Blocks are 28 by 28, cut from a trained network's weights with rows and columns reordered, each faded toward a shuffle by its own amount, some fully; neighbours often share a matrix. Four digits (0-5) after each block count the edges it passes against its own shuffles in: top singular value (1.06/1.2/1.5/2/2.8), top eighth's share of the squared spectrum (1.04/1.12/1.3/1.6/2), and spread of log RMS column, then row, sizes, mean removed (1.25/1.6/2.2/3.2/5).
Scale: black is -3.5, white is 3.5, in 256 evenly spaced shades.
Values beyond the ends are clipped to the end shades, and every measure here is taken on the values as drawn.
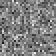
2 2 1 0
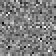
2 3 0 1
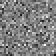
1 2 0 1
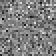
0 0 0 0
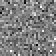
0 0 0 0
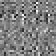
3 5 2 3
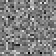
3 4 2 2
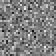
1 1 0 0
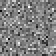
1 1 0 0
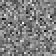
0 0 0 0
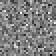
0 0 0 0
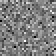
1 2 0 0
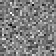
0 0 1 0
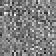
3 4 1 1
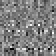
3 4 1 2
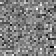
0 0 0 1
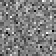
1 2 0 0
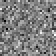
0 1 0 0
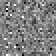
1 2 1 0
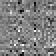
2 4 3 1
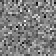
2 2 0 1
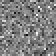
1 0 0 0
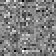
2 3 1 1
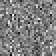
2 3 2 0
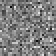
2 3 0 1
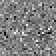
2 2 0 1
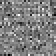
3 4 1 2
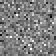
0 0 0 0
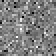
0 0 0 0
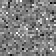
1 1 0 1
